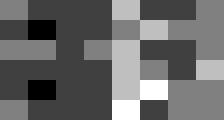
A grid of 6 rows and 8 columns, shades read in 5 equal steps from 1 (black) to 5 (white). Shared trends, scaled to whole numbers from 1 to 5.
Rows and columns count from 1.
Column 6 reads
2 4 2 3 5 2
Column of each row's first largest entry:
5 6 5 5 6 5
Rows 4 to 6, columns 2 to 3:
2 2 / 1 2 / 2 2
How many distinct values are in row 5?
5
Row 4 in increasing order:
2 2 2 2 2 3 4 4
